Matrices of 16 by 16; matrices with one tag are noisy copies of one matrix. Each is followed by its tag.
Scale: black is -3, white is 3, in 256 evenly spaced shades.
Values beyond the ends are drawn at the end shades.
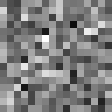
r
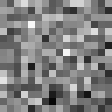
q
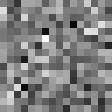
r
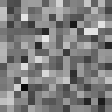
r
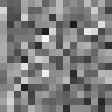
r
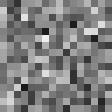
r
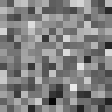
q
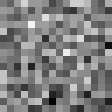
q
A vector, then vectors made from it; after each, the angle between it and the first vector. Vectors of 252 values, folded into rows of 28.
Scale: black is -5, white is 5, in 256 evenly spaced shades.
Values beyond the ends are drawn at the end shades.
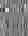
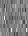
orthogonal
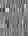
nearly parallel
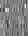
nearly parallel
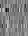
nearly opposite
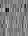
nearly opposite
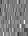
orthogonal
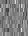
partly opposed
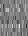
partly aligned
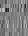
nearly opposite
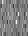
orthogonal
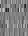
nearly opposite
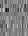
nearly opposite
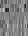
nearly opposite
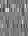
nearly parallel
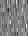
partly opposed
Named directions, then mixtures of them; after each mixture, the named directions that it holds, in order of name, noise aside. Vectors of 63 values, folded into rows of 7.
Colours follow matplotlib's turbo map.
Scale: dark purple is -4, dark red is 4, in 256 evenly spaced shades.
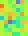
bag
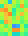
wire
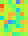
bag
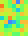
bag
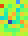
bag, wire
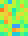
wire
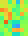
bag, wire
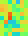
bag, wire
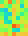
wire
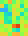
wire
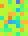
bag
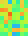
bag, wire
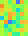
bag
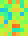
bag, wire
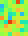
bag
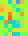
bag, wire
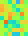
bag, wire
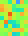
bag, wire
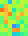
wire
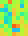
wire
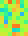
bag, wire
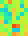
wire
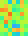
bag, wire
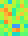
wire
